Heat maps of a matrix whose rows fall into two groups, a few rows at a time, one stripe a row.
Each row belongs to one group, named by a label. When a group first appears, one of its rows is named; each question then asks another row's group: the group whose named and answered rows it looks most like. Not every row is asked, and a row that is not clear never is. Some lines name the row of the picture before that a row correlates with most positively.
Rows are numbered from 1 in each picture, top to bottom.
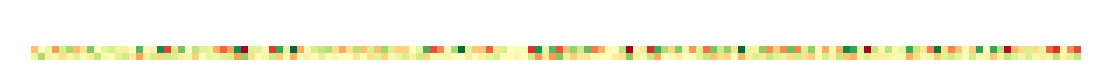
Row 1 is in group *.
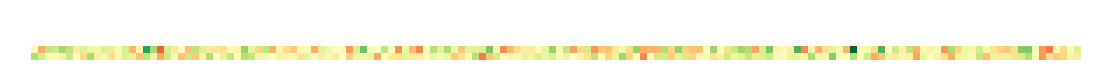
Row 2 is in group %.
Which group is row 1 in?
%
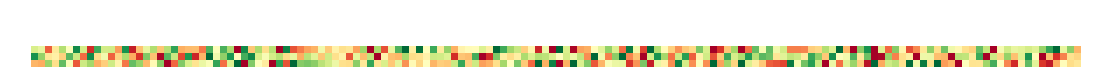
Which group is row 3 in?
*
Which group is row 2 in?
%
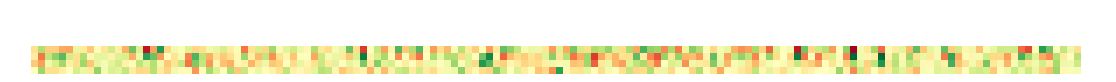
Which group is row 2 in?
%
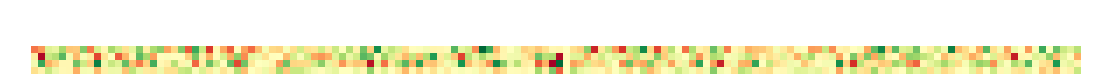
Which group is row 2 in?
*
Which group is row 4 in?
*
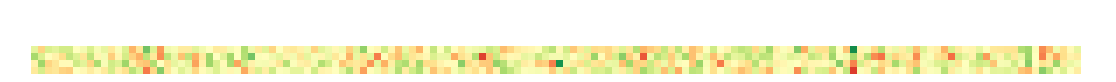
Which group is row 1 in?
%
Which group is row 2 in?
%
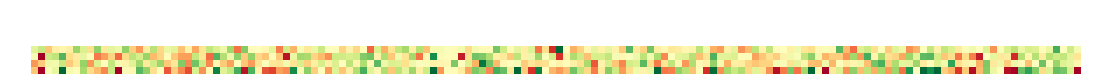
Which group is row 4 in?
*
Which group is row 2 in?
*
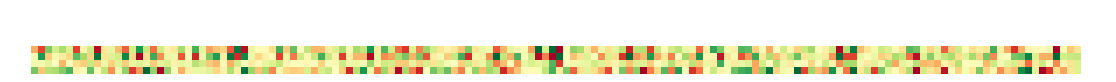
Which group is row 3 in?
*
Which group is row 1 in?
*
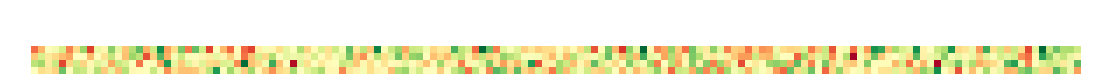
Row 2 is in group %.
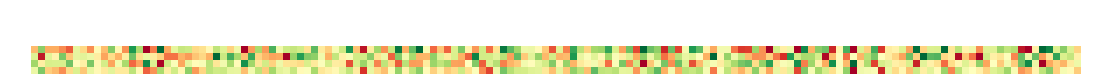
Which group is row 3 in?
%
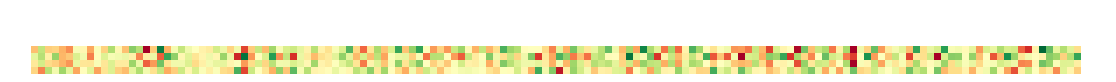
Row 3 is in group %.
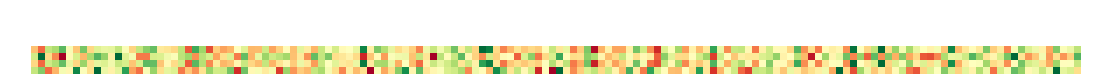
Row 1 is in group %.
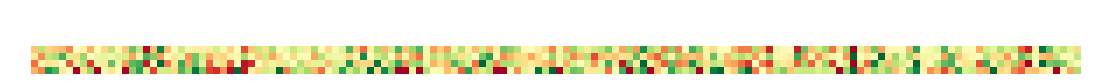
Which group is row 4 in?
*
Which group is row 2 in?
%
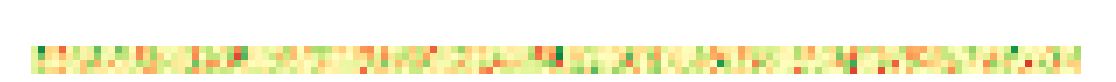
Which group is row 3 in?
*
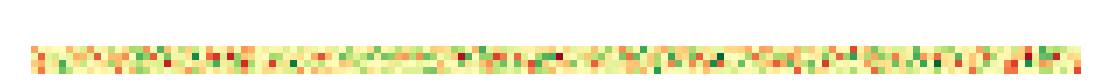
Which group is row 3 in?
*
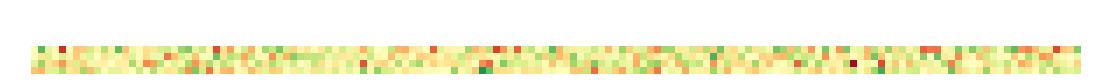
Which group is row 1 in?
*
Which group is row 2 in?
*
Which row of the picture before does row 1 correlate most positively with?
2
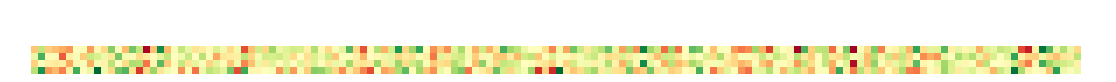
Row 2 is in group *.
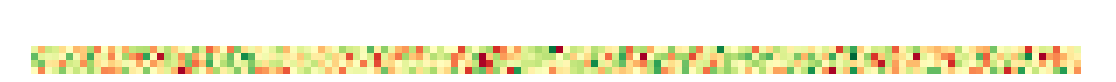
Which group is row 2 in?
%
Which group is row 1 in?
*
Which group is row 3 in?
%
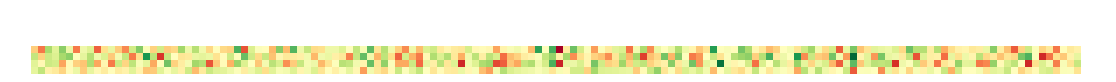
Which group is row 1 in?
*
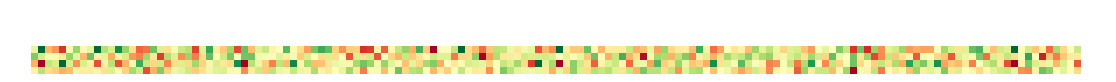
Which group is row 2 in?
%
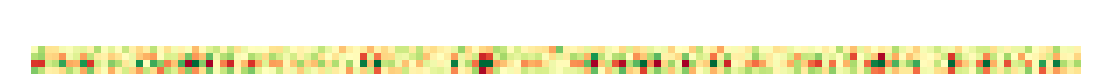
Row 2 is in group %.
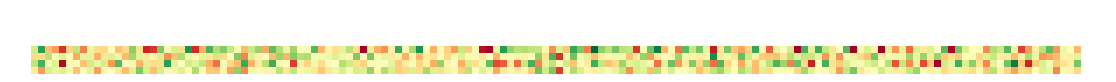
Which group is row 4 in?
*
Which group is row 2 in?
*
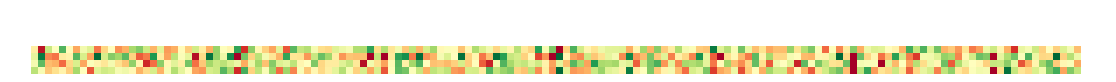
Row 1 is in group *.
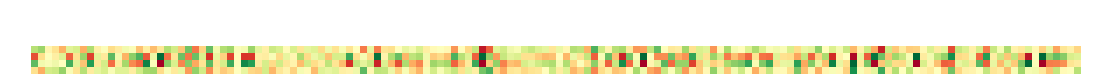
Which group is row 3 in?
%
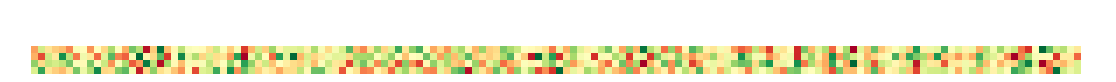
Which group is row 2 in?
*
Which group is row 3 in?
%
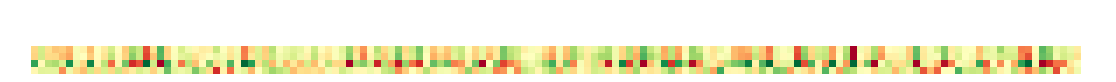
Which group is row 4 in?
*
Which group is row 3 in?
%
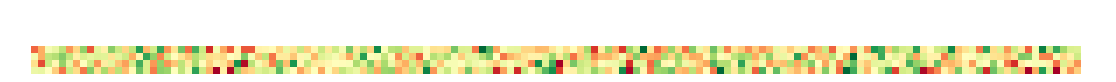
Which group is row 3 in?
*
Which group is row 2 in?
%
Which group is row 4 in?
*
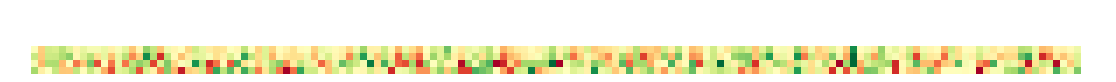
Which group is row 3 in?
*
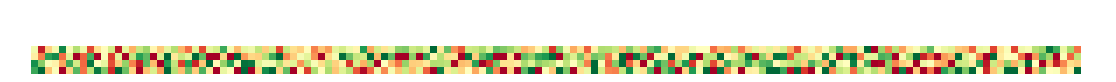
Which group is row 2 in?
*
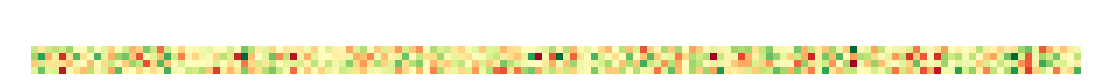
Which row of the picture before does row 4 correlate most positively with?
4
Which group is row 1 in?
%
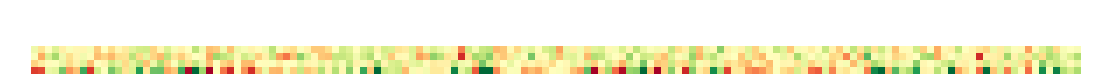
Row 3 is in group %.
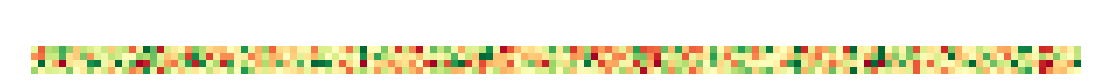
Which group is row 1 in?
%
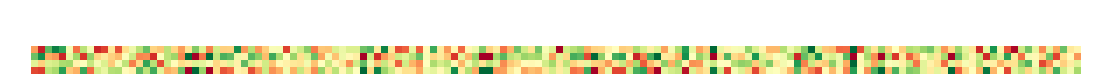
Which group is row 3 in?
%
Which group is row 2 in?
%
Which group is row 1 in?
*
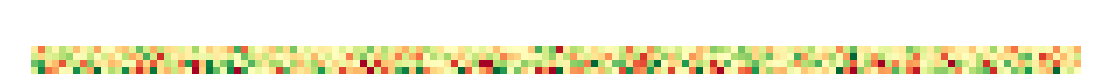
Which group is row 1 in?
*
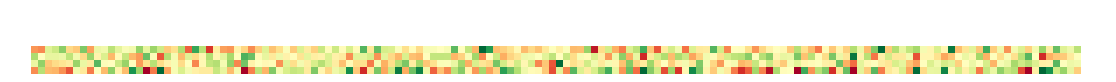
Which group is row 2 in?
%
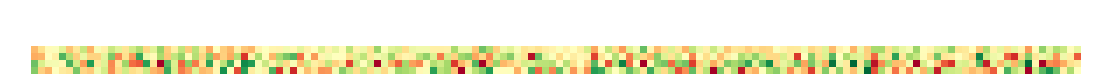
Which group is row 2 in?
*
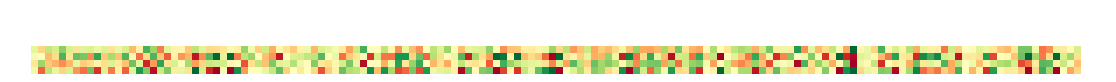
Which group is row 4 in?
*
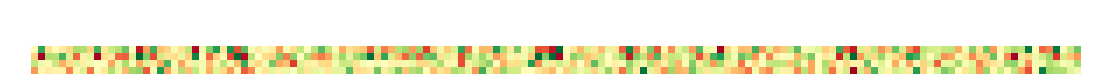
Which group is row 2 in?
*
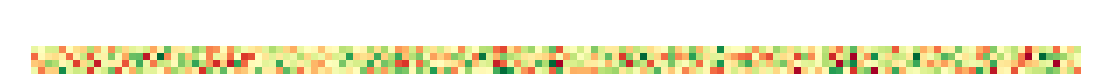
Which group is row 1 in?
*
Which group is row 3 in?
*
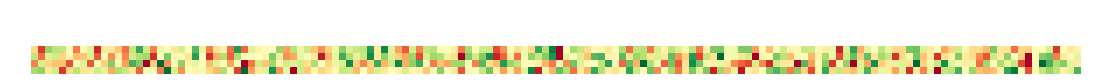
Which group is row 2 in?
*
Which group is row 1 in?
*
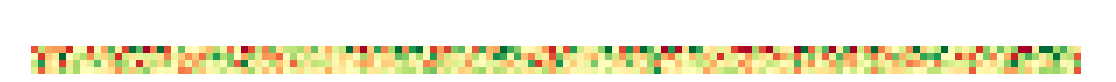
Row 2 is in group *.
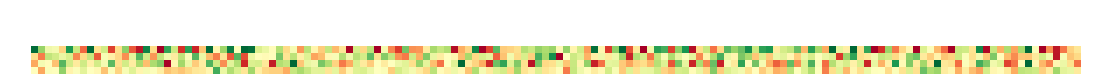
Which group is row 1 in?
%
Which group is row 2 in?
*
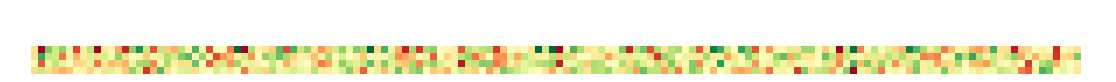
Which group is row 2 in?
*
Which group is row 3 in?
*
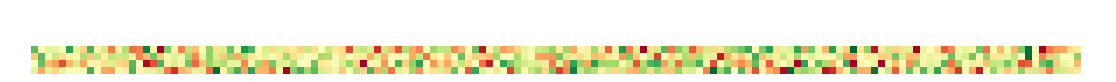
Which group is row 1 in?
%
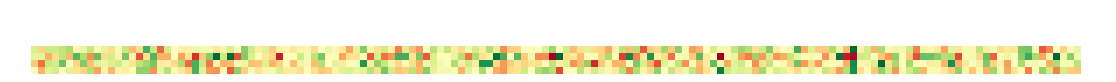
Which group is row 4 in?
*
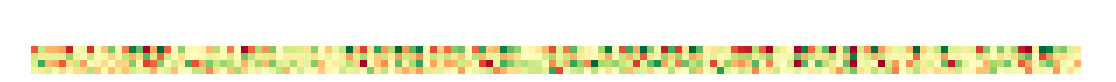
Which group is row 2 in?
%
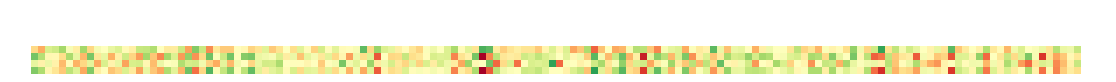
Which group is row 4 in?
%
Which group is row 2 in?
%
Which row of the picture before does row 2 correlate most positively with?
2
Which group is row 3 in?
*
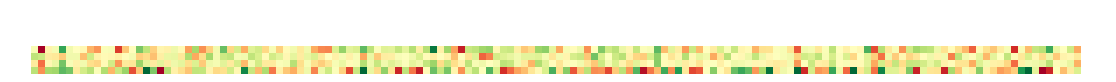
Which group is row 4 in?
%
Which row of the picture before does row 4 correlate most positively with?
1
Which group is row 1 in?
*
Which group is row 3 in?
*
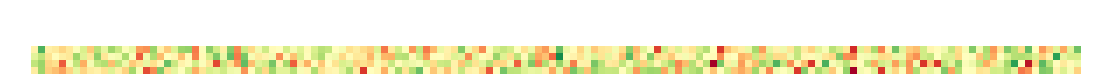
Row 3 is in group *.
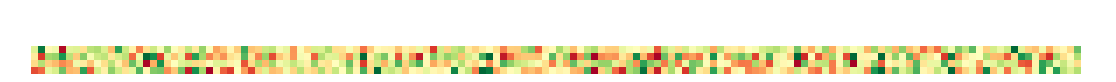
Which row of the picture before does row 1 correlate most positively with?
3
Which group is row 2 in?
%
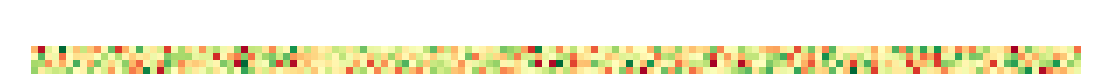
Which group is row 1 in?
*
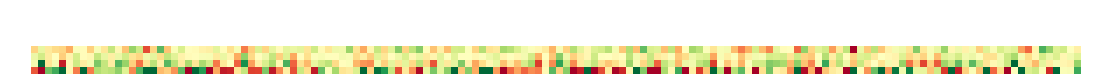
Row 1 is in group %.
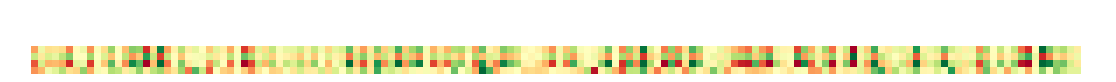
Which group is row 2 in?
%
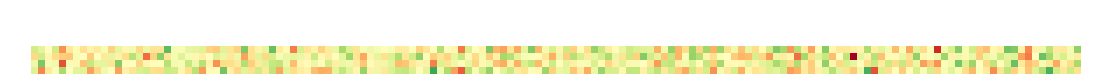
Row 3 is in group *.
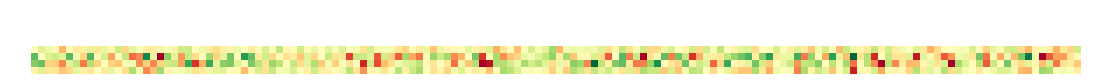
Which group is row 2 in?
%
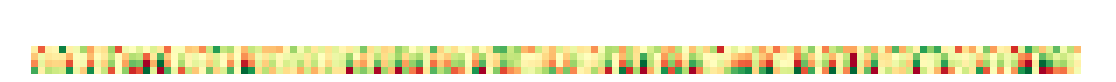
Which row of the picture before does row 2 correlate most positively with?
4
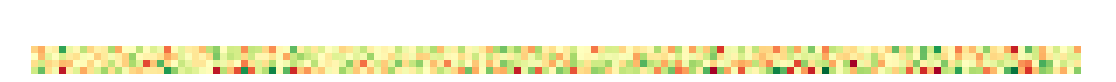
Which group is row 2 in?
*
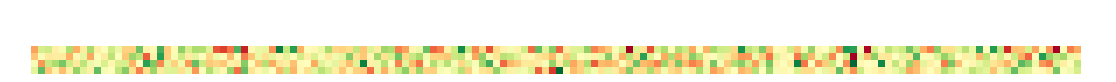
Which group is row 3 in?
%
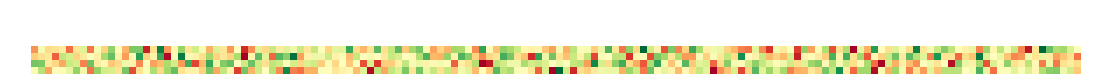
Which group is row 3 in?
%
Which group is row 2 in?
*
